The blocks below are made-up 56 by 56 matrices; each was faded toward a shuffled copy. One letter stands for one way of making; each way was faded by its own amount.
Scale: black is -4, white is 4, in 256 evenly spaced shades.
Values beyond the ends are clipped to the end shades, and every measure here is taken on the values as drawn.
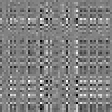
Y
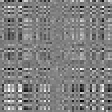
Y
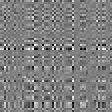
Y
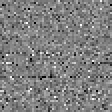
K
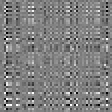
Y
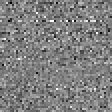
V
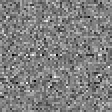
V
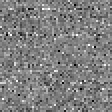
K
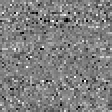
K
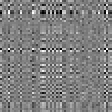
Y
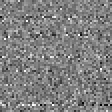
V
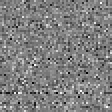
K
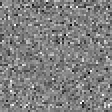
K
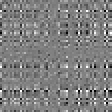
Y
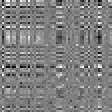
Y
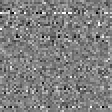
V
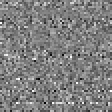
V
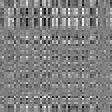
Y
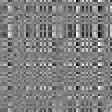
Y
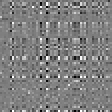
Y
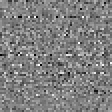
V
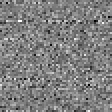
V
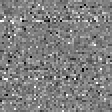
K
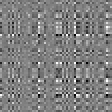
Y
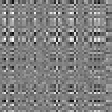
Y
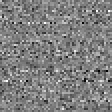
V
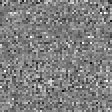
V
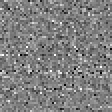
K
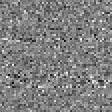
V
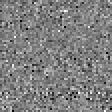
K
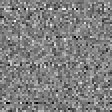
V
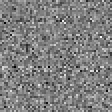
V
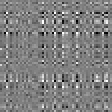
Y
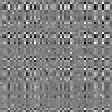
Y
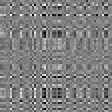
Y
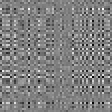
Y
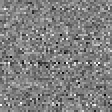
V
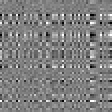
Y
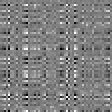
Y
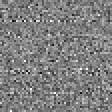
V
